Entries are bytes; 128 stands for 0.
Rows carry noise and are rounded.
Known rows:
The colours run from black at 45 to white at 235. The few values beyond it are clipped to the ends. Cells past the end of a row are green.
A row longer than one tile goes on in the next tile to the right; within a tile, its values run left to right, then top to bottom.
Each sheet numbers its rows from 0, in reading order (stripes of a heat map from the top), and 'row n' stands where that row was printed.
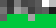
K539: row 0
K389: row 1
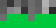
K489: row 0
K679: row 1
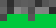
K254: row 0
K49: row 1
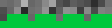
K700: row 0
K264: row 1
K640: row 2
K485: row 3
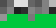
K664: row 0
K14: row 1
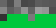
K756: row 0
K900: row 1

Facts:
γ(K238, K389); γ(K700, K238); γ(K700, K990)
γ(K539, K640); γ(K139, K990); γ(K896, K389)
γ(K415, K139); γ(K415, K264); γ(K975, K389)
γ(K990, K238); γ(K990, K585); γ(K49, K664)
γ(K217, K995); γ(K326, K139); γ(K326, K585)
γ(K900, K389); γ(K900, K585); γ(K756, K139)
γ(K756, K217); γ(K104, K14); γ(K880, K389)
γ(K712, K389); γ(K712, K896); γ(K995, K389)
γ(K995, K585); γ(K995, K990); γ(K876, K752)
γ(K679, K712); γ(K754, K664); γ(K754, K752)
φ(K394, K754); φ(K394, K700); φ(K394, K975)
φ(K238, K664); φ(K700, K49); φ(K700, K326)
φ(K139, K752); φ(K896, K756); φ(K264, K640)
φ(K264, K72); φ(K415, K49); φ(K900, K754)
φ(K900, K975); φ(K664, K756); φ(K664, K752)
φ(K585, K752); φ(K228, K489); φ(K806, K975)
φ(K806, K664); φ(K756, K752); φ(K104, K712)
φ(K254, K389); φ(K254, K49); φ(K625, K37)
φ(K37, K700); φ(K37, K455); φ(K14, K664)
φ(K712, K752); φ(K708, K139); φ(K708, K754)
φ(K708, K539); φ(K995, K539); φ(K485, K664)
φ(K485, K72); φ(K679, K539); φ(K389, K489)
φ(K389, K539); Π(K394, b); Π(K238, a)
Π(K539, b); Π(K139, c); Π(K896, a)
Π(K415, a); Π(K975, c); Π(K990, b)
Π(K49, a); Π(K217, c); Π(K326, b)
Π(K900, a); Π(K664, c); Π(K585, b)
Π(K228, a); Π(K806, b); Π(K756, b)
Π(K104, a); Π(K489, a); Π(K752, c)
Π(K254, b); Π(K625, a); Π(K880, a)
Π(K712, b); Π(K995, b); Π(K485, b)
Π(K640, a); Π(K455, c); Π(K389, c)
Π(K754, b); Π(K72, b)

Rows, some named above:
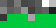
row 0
K756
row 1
K389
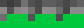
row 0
K806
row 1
K990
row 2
K326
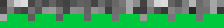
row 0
K975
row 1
K394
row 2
K72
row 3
K104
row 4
K708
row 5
K455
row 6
K14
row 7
K708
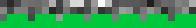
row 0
K485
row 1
K700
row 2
K455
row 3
K139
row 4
K900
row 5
K238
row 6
K37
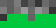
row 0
K712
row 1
K896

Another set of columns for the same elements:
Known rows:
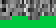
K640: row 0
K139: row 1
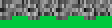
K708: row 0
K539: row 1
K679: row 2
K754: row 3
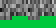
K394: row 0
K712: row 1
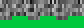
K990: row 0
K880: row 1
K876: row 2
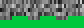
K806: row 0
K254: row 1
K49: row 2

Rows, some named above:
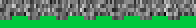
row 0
K485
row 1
K389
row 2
K664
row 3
K254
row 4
K708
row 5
K72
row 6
K326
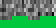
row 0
K14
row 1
K72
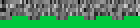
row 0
K900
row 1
K455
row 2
K217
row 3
K394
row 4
K485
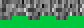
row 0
K264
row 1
K975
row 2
K752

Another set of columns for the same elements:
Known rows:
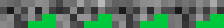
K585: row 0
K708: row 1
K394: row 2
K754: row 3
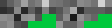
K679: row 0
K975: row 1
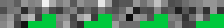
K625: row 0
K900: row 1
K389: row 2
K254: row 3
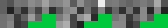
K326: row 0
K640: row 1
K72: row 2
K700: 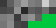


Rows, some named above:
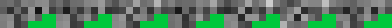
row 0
K485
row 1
K990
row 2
K14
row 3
K754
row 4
K679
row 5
K217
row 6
K806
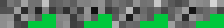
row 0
K264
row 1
K485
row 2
K752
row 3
K455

